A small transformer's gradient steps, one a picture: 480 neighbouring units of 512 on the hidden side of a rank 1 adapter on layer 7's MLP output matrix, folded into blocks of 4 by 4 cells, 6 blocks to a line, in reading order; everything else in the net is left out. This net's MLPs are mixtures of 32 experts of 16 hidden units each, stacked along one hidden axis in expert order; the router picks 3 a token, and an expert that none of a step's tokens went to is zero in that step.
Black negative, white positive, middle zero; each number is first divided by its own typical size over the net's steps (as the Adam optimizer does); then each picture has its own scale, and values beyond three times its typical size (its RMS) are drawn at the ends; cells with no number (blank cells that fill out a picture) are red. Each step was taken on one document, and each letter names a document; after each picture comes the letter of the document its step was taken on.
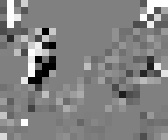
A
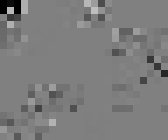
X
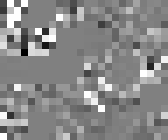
A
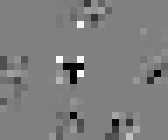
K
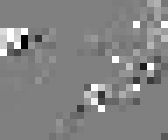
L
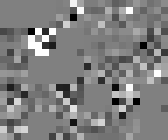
A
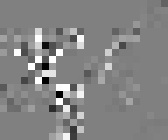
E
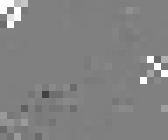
X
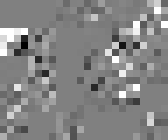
L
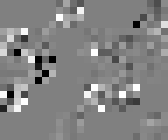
L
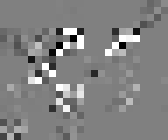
E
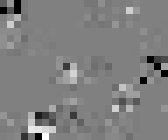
X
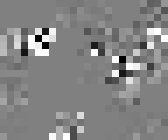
L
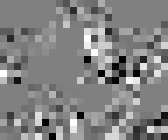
A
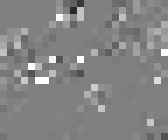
L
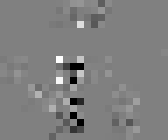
K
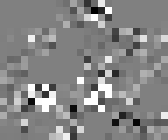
A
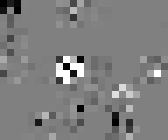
K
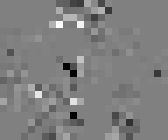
K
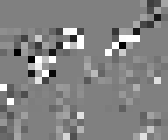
E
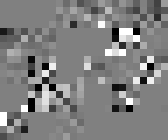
A
